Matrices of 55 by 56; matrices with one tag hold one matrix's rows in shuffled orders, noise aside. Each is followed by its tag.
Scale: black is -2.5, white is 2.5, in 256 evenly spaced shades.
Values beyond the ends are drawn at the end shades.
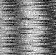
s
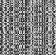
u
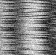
s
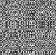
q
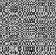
q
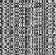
u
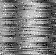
s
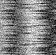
s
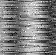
s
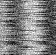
s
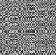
q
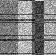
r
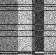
r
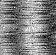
s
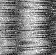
s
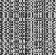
u
